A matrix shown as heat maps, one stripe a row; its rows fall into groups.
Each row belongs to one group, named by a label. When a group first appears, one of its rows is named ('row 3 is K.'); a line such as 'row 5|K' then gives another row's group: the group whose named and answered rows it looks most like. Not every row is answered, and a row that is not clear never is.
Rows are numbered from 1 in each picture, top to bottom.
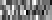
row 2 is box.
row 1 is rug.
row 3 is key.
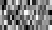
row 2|box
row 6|key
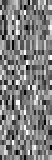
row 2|key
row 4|box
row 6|key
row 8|box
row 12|key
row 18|rug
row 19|key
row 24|box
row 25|rug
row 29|box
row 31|rug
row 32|key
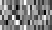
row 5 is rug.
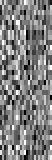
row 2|rug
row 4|box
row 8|key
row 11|key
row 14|key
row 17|rug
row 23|key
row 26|box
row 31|key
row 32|key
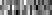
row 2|box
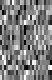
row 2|key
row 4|rug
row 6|key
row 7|key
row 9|key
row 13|rug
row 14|key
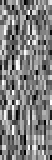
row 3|rug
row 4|key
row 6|rug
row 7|rug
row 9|rug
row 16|key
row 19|box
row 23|rug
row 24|rug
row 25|rug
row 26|box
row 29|key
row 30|rug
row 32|rug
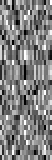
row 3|rug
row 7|key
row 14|key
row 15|key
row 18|box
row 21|key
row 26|rug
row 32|rug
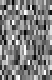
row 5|box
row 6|rug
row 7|key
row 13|rug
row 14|key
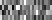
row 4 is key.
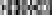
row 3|rug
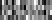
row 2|key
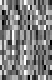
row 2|rug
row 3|box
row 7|box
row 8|box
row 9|rug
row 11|box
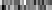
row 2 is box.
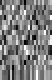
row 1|key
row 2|box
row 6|rug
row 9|key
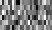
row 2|box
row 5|rug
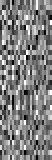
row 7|rug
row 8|box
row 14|box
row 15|rug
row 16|box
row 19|key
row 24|key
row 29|box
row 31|key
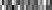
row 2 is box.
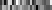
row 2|box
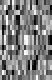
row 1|box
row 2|rug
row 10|box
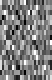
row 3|rug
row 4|box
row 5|key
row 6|rug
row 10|box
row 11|rug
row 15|key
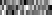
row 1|key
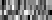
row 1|box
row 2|box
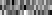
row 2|key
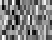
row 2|box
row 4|rug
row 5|rug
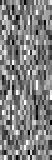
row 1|key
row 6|box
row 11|rug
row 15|rug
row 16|box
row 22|box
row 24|box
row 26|box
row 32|rug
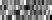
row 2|key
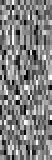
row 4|rug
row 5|key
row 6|box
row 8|box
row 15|key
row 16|key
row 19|rug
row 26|box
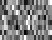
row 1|key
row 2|box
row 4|rug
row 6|rug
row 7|key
